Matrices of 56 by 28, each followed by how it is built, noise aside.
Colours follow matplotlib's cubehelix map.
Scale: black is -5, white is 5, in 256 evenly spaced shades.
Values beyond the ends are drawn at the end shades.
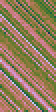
Toeplitz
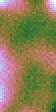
smooth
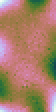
smooth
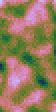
smooth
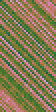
Toeplitz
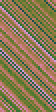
Toeplitz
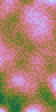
smooth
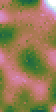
smooth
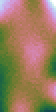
smooth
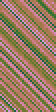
Toeplitz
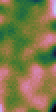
smooth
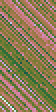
Toeplitz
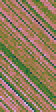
Toeplitz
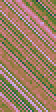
Toeplitz
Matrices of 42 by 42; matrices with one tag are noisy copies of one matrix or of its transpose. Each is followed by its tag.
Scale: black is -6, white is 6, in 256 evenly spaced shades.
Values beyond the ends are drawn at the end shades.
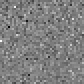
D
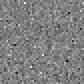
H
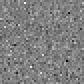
H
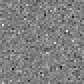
H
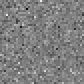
D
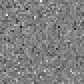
D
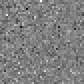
D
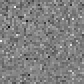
D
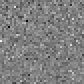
D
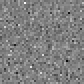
H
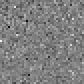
D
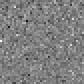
D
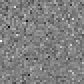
D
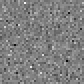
H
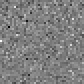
D
